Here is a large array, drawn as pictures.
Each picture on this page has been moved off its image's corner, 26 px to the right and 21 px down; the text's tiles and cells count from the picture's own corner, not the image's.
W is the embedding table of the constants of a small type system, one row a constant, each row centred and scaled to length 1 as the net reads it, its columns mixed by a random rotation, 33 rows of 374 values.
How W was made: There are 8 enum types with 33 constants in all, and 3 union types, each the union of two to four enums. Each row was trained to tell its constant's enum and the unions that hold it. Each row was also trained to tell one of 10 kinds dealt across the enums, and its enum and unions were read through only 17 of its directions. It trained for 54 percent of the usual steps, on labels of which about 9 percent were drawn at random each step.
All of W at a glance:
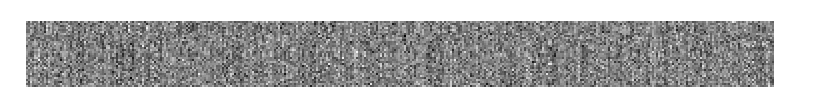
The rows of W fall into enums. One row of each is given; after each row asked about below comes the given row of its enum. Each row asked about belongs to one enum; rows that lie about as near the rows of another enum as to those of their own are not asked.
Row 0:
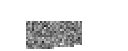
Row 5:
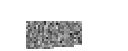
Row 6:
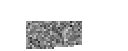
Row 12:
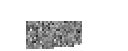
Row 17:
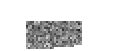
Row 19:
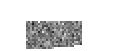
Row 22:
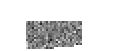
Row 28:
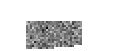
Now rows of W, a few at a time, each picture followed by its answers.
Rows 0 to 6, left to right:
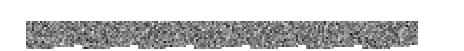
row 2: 5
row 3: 5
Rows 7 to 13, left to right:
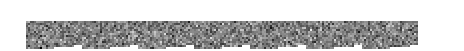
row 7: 0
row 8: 28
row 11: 28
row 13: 19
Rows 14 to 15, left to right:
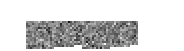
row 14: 19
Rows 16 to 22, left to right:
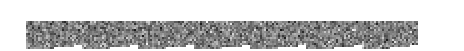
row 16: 17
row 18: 12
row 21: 5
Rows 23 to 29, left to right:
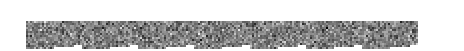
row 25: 12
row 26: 22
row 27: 22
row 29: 12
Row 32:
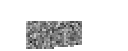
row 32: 6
